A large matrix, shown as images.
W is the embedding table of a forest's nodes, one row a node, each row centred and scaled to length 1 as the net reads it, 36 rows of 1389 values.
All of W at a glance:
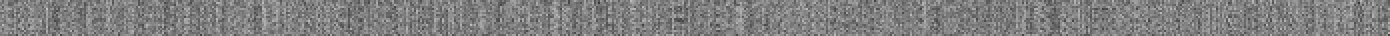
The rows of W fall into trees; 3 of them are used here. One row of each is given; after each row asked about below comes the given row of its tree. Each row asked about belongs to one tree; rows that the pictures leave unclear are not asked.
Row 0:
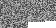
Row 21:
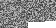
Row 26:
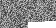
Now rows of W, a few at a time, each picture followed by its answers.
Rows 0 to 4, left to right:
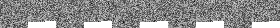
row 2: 26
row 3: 0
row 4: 26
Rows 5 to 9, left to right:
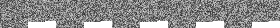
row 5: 0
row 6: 21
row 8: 21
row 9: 21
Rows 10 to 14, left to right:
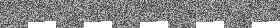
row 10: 21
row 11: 26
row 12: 21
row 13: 0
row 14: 26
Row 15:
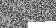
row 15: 26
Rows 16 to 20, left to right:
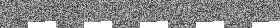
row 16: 26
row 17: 0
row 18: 21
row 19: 21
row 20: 21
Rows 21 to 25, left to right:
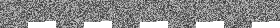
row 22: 21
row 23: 26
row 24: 26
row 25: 26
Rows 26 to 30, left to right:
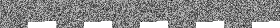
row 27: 21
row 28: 21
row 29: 21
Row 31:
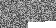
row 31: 26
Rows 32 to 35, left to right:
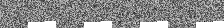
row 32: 26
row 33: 21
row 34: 0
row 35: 0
